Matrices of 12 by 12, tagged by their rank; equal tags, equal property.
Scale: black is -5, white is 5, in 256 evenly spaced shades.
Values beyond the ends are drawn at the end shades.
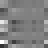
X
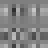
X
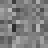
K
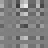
X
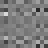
K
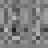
K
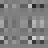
X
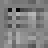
K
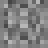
K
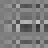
X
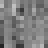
K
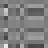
X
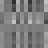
X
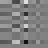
X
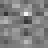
K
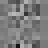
K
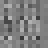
K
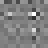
K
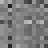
K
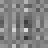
K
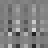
X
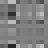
X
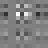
X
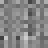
K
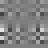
X
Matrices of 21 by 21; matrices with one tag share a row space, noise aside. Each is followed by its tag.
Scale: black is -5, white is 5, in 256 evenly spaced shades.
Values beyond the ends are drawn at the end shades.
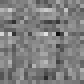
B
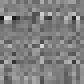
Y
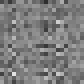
B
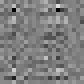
B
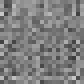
Y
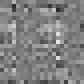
B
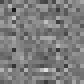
B
